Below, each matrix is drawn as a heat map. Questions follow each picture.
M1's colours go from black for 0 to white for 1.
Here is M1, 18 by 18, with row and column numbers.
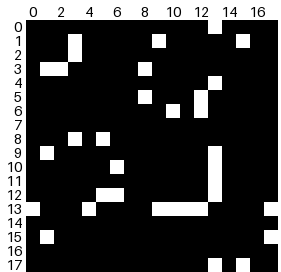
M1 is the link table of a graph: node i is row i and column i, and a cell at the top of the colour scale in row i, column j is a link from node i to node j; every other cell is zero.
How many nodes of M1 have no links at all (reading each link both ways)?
3
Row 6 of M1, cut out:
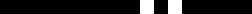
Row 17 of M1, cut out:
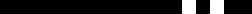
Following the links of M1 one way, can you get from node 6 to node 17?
yes
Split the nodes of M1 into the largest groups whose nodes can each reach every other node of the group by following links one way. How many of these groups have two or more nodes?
1
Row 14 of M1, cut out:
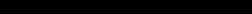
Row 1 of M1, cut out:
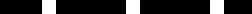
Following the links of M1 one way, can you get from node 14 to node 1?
no
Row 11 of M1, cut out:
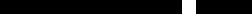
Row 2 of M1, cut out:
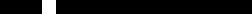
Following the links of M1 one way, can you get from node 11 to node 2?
yes
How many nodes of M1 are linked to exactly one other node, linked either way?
4
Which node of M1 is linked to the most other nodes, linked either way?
node 13
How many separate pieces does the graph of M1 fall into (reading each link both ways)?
4
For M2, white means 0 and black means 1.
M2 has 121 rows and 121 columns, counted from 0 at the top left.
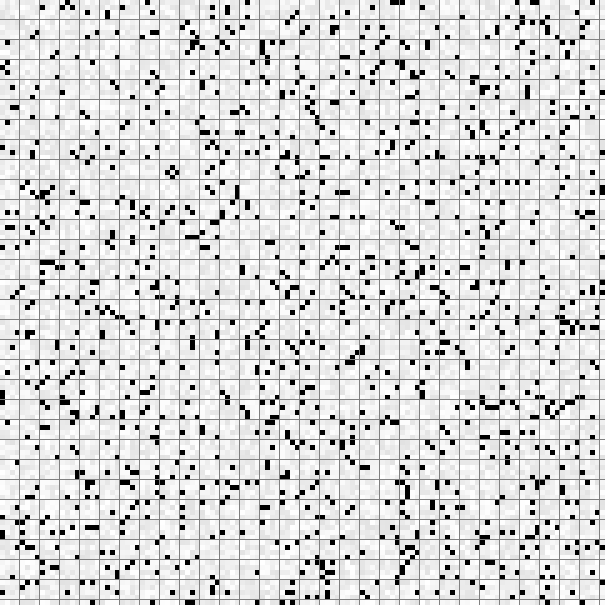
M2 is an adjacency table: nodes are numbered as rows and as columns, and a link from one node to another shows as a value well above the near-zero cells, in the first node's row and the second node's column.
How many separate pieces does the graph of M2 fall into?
1
